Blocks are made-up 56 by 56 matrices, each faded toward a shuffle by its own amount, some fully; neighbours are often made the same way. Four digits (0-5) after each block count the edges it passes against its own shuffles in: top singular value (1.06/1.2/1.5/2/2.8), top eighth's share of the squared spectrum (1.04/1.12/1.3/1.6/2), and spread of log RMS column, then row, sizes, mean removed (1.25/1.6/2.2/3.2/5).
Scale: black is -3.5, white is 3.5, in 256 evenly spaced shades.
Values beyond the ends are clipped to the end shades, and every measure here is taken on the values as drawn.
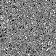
0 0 0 0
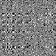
4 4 2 2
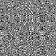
4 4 2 2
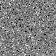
1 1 0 0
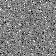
2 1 0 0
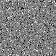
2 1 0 0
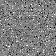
2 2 0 0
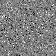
0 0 0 0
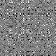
4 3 2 2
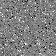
1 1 0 0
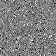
2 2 0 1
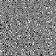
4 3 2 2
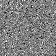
1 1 0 0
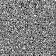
2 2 0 0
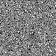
0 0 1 0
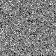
0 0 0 0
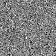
0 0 1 0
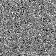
0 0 0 0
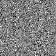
1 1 2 0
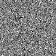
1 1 2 0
